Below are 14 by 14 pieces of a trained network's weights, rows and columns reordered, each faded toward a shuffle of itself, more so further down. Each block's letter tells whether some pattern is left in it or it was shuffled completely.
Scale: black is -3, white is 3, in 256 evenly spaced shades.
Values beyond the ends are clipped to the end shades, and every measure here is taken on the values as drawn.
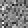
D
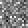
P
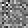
D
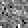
P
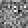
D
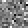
P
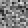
P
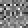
D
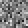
P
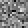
D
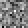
P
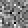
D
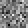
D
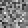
P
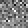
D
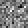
D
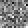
P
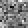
D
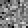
P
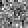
P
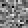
P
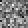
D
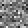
P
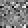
D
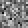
P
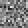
P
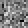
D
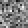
P
